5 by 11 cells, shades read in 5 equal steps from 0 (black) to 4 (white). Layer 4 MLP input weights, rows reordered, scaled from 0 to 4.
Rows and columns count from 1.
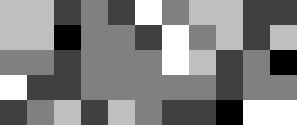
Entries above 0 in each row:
11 10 10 11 10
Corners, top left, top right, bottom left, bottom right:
3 1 1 4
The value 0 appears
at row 2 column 3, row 3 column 11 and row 5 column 9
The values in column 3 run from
0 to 3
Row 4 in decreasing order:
4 2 2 2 2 2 2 2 1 1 1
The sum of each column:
13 11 6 9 10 11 13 11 8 10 10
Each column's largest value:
4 3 3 2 3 4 4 3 3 4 4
